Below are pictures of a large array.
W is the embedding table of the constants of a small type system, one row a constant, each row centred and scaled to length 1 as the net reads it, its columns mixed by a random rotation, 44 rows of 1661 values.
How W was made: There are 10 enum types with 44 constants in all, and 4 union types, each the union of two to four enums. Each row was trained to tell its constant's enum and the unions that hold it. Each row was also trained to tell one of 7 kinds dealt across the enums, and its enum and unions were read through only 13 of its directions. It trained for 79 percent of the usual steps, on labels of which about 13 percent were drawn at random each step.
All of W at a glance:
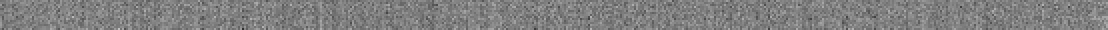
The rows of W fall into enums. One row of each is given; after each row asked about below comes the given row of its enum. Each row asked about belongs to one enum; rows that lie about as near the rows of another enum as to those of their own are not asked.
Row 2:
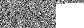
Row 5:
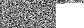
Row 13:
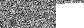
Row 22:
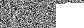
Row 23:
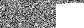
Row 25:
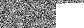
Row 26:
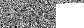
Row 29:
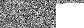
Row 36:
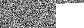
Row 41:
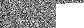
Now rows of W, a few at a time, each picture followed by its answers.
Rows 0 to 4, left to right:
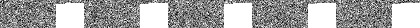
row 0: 22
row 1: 5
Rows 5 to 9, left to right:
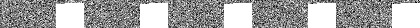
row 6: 29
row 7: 23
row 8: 23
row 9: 41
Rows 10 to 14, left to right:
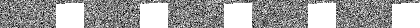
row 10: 41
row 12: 23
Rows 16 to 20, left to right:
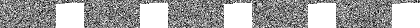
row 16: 26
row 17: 23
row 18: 41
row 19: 22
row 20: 26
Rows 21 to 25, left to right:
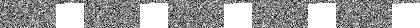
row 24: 29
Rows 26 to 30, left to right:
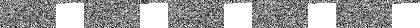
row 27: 5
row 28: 26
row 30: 36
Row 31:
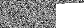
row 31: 41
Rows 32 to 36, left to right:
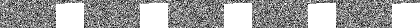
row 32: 13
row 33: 13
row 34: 25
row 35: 2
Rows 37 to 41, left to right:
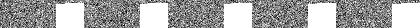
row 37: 5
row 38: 26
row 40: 29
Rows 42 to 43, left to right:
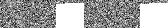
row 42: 2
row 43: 29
